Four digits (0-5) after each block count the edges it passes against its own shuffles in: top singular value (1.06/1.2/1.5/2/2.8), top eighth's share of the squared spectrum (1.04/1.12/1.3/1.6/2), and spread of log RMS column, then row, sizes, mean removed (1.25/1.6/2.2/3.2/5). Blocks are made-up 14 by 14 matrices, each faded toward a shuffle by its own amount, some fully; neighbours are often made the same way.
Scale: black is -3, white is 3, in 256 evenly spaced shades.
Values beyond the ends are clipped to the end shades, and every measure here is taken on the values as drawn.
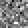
0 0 0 0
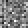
0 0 0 0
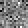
0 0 0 0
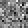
0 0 0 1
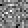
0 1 0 0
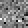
0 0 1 0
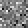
1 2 0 1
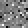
0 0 0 0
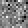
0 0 1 0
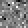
0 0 0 0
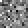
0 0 0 0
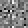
2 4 1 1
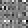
3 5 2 2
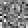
2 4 2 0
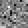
0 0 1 0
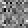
3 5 0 2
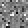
0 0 0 0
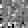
2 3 2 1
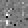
2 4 0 0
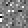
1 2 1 0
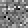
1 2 0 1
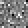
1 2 0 0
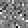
1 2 0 0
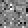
1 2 0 0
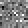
0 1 0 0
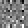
3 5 2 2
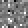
2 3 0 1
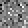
0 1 0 0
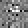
3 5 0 2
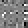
3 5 2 2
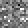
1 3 0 0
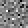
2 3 0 0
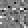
2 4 0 0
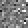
1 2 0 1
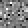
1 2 1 0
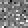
1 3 0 0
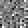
1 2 0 1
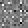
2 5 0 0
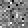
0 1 1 0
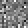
1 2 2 0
